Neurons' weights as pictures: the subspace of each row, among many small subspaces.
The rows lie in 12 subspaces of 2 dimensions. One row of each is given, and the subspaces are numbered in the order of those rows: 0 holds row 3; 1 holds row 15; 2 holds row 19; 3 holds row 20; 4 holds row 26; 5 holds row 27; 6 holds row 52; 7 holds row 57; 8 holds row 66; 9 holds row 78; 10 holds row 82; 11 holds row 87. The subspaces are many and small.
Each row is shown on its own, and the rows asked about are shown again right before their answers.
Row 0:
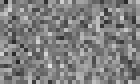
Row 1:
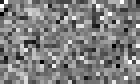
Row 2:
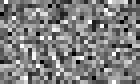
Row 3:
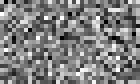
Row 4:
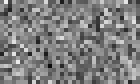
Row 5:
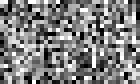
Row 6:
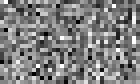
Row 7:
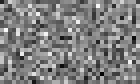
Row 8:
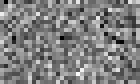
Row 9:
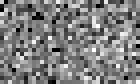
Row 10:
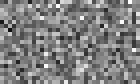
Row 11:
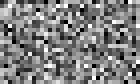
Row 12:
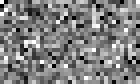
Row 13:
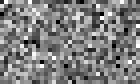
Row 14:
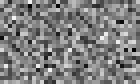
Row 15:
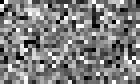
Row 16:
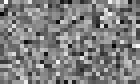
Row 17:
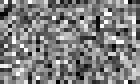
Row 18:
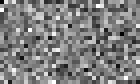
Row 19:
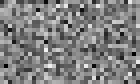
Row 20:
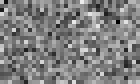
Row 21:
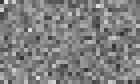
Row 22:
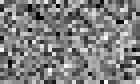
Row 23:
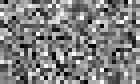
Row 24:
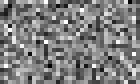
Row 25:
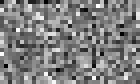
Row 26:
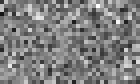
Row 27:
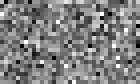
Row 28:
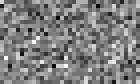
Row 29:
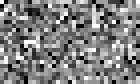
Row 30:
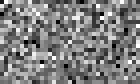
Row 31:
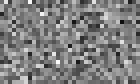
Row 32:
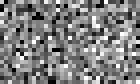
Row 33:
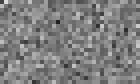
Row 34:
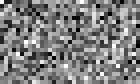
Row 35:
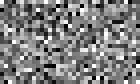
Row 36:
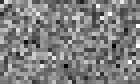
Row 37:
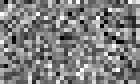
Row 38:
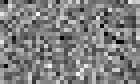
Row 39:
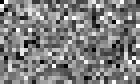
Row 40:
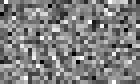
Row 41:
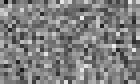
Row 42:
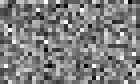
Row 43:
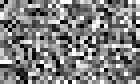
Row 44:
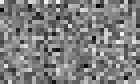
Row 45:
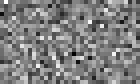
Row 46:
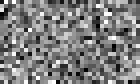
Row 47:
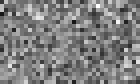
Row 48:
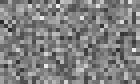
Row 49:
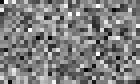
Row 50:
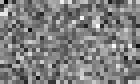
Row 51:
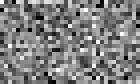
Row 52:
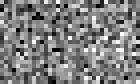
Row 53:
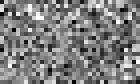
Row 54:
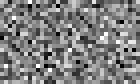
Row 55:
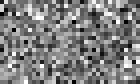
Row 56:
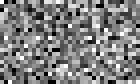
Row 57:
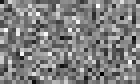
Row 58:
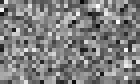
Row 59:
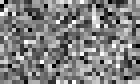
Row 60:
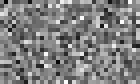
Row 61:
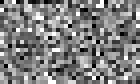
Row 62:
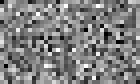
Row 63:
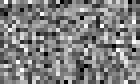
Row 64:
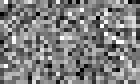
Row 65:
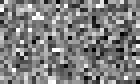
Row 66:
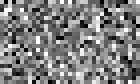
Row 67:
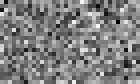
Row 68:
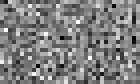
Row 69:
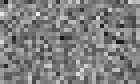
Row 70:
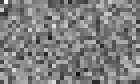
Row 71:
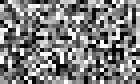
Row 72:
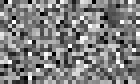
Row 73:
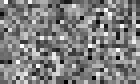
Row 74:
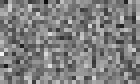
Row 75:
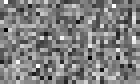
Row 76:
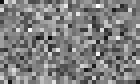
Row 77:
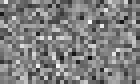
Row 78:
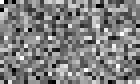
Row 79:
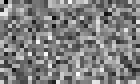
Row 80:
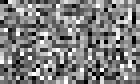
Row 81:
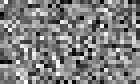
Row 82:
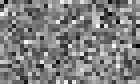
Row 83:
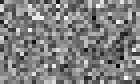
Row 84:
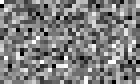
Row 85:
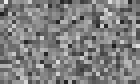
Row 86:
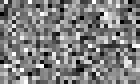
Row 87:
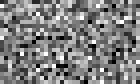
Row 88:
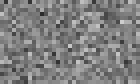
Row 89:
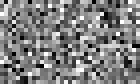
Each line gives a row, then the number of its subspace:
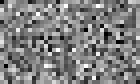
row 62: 0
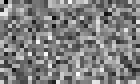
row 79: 2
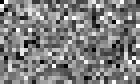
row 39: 1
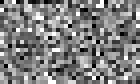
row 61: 8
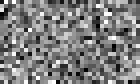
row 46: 9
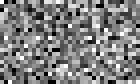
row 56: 9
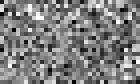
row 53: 4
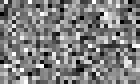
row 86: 4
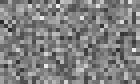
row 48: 10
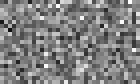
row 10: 10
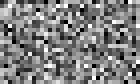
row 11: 2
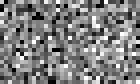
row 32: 6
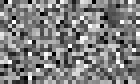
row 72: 3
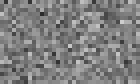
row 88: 3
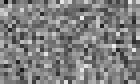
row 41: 6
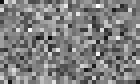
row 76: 0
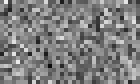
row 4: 8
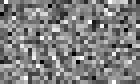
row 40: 11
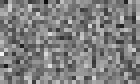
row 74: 8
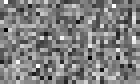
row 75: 7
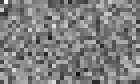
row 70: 2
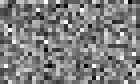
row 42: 2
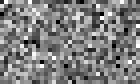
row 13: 5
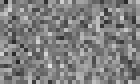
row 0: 8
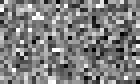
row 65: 6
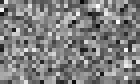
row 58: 3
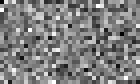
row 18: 9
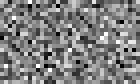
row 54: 3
